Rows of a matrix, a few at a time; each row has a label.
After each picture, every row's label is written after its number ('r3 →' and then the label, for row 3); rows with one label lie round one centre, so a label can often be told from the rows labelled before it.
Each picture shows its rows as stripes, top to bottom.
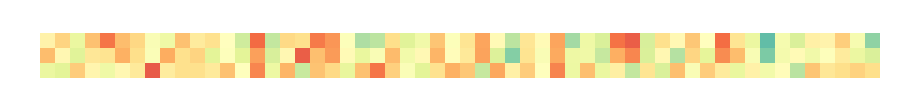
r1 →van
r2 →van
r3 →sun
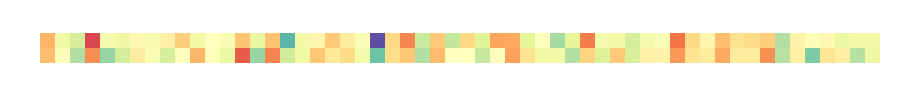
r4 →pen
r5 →pen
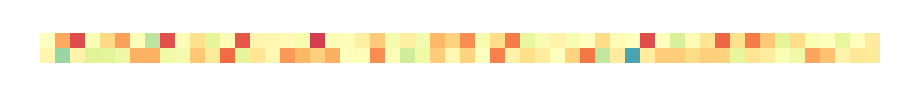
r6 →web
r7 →sun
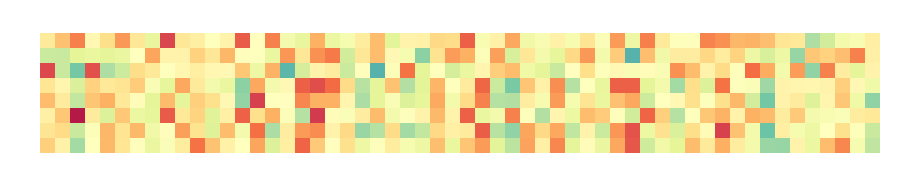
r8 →web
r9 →sun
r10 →pen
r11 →van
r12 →van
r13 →web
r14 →van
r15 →van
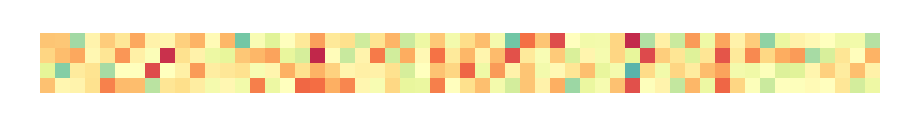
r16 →van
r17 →web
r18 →sun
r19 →van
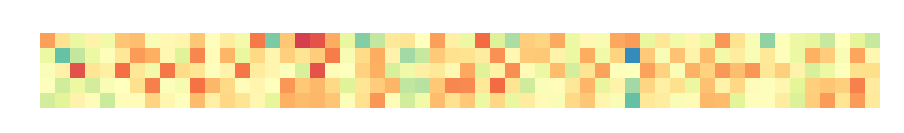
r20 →van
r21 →sun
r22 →web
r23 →sun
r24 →sun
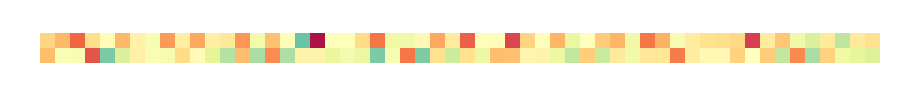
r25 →web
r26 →pen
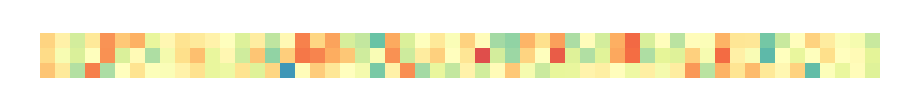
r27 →van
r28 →van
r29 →pen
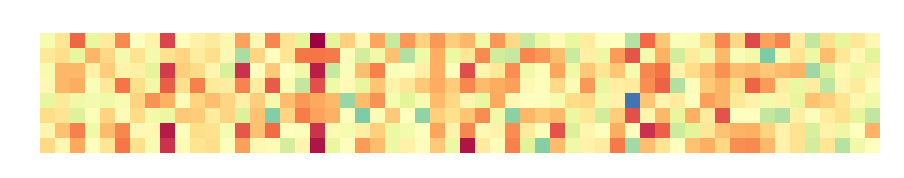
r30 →web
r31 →van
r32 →web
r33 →web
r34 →sun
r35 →van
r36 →web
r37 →web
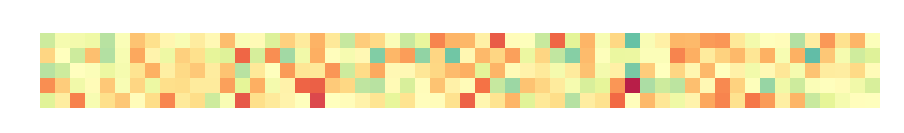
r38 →sun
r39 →pen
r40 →sun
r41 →van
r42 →web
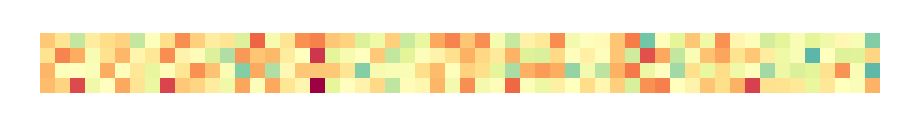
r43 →van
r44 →web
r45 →van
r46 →web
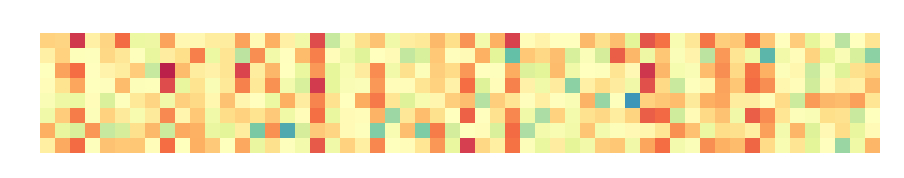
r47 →web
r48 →van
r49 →web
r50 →web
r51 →sun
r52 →web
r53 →pen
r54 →web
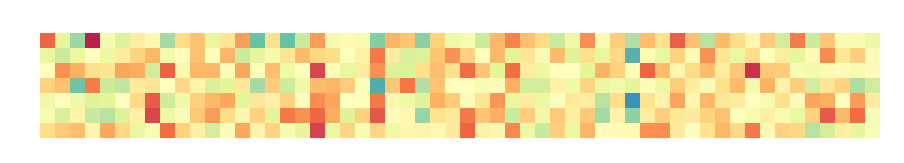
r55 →pen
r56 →sun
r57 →web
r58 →pen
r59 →sun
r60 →sun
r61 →web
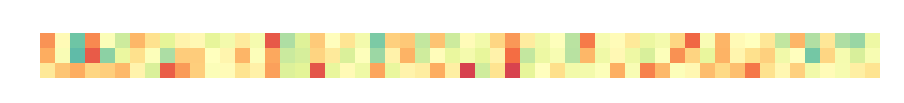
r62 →pen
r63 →pen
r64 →web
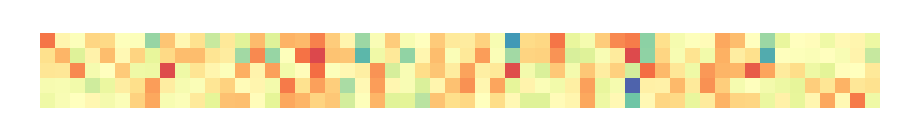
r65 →van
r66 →van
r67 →web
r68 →sun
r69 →sun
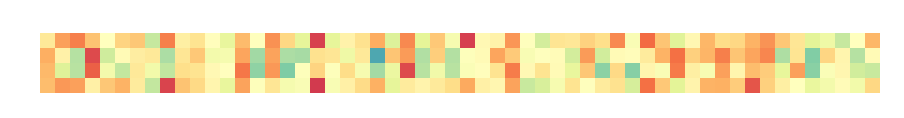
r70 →web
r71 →pen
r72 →pen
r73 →web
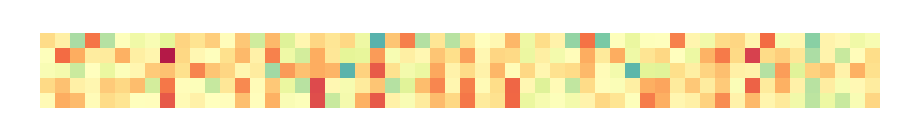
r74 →pen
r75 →web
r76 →sun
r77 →web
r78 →web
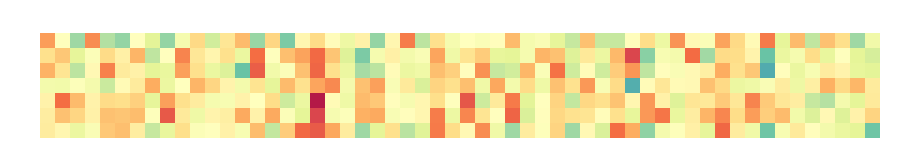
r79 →pen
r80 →van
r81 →van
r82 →sun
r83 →web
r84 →web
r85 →van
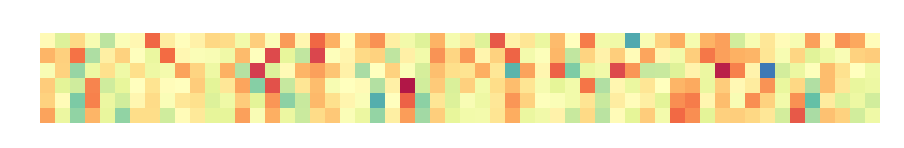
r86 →sun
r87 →web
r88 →van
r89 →pen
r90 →pen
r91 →pen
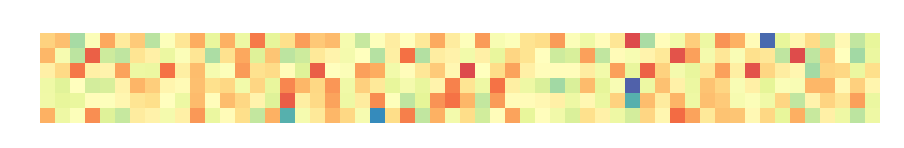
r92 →van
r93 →pen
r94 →web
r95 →sun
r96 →sun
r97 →pen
